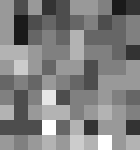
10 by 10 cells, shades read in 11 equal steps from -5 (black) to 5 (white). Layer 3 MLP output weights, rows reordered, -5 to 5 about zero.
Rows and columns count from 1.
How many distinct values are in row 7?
5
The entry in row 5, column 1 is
1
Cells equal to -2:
13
